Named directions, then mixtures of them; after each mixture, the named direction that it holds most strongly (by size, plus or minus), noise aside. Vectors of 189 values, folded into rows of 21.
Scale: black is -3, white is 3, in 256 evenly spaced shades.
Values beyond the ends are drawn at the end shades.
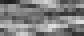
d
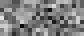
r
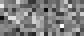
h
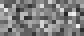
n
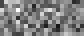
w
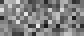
w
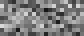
h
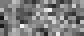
r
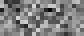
w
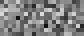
w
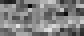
d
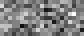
r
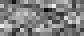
r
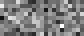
h
